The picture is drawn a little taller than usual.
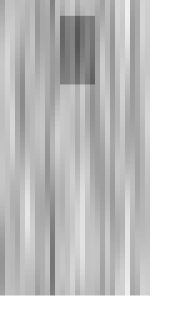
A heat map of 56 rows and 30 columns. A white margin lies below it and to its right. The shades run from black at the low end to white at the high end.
The top middle is the ninth with the lowest average. An odd patch, lower than its surroundings, sits in the top middle. Streaks run downward. On average the colour sits 70% of the way up the scale.
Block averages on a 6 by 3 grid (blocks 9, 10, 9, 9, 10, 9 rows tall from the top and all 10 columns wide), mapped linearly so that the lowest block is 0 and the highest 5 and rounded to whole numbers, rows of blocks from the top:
4 0 5 | 4 0 4 | 4 4 4 | 4 4 4 | 4 5 4 | 4 5 5
